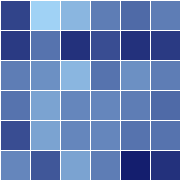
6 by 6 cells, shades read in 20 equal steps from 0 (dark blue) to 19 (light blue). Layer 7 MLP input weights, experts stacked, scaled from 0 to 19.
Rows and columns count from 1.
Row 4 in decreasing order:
14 11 11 10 9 8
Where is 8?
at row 1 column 5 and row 4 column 6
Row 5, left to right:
5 14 11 11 9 9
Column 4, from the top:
10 5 9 11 11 10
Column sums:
42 74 70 56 41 42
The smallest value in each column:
3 6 2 5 0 2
